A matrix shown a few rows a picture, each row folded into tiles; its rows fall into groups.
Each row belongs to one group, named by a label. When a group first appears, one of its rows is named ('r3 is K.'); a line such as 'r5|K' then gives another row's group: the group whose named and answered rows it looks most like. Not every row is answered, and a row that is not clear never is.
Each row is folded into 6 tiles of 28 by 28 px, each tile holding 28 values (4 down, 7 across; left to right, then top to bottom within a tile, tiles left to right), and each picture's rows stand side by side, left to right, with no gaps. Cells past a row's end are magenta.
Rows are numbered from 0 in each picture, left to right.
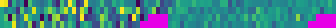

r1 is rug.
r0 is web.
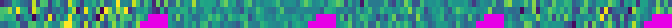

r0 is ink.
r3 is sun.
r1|rug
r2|web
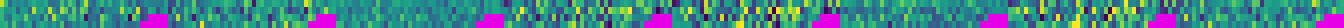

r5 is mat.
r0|web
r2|mat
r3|ink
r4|ink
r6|ink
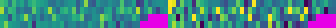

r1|web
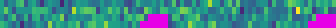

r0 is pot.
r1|mat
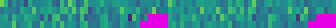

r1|web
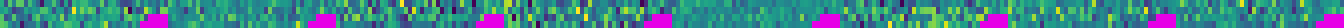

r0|pot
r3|web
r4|rug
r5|pot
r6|web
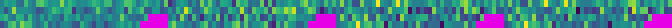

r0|mat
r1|ink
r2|mat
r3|mat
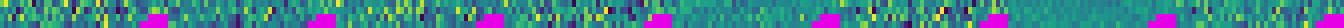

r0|sun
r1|sun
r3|sun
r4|rug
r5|sun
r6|mat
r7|sun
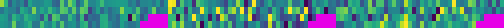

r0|web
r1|web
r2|ink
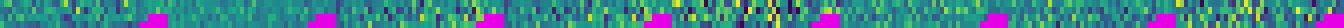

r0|sun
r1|web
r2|rug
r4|sun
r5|ink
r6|mat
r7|web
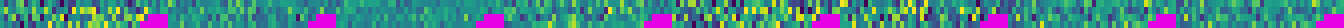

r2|rug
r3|ink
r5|web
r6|rug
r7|rug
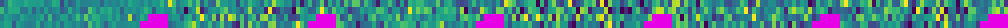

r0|rug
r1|sun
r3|sun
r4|web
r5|sun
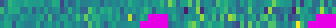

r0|rug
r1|sun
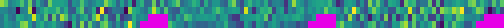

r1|sun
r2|ink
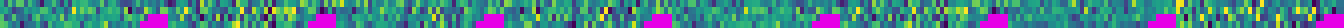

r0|pot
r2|sun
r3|sun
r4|pot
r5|ink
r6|sun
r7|web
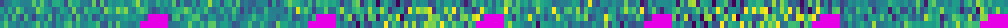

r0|ink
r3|web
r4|pot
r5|rug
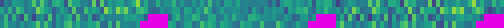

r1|mat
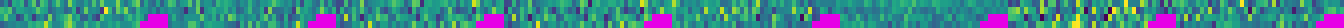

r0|ink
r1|sun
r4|web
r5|mat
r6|ink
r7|sun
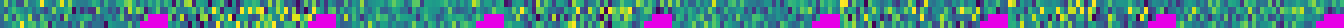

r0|mat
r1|pot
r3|ink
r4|mat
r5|web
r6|web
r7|ink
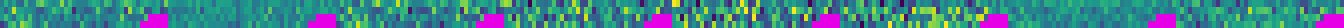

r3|web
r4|web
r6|mat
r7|pot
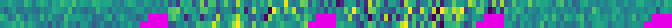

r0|mat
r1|ink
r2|ink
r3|rug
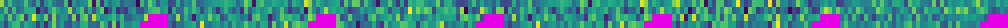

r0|sun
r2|pot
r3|rug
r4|sun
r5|ink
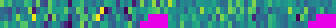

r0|sun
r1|web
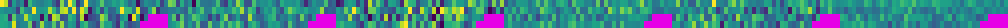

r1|web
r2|ink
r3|ink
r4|mat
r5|mat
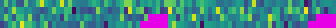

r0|mat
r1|web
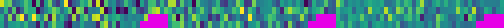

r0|sun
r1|web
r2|web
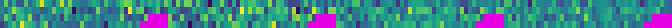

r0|mat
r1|pot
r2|pot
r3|web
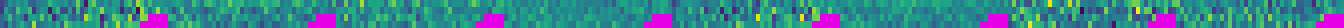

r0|rug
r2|rug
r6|mat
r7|sun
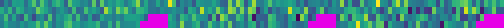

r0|ink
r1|web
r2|mat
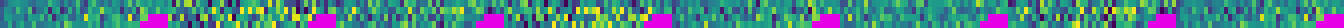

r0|rug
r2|ink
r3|pot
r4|rug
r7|rug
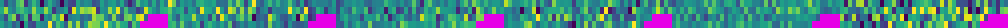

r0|pot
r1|web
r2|rug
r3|sun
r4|ink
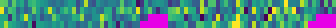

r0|web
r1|ink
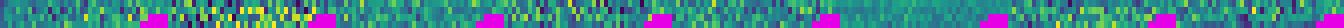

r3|sun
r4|mat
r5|mat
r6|pot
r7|sun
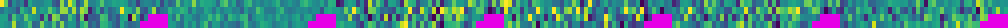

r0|web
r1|rug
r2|ink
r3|web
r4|ink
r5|rug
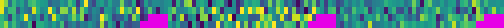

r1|pot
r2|rug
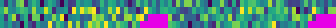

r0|pot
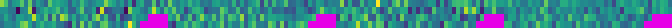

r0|sun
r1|sun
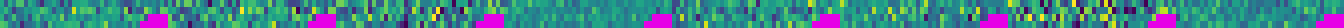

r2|sun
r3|rug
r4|rug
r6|sun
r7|mat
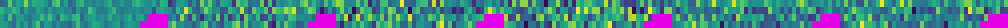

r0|rug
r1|ink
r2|sun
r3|pot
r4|mat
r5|mat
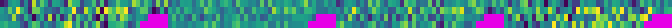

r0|ink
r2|ink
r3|pot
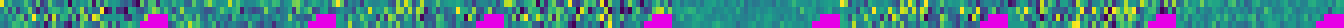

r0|sun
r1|mat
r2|web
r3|sun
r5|web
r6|ink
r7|rug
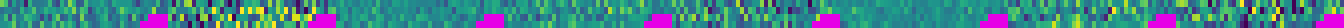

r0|web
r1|pot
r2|mat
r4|sun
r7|sun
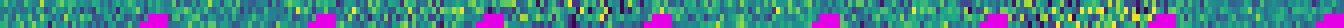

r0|mat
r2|ink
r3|sun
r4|ink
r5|pot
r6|pot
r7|web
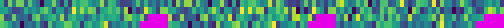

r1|pot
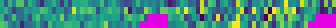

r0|pot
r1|ink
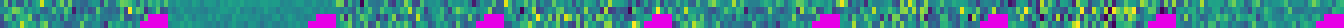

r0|mat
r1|mat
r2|web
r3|sun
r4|mat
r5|web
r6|ink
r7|rug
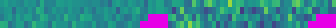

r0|mat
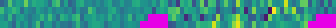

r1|ink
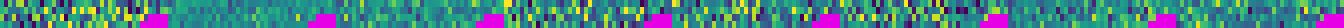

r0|pot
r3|web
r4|web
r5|sun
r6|rug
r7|mat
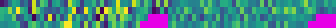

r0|ink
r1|ink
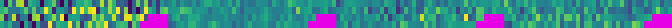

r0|pot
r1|mat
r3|sun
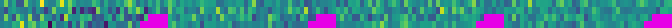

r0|mat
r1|web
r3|rug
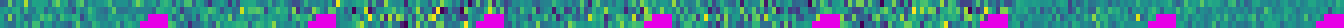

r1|pot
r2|sun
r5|pot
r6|rug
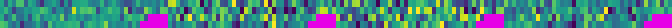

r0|pot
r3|sun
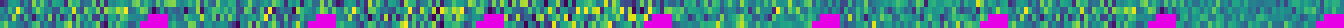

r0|ink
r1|sun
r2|ink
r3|pot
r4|ink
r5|rug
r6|ink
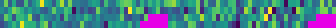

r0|mat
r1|sun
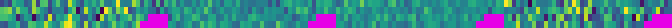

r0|ink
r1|mat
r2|rug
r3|web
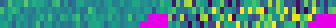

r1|pot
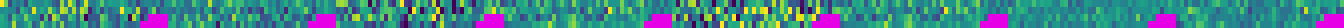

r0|web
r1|mat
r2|sun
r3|ink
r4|pot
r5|ink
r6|rug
